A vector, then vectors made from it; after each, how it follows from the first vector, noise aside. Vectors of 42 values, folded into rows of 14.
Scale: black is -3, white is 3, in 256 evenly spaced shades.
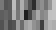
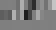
partly zeroed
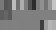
partly zeroed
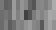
shrunk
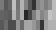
copied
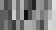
copied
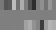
partly zeroed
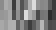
negated
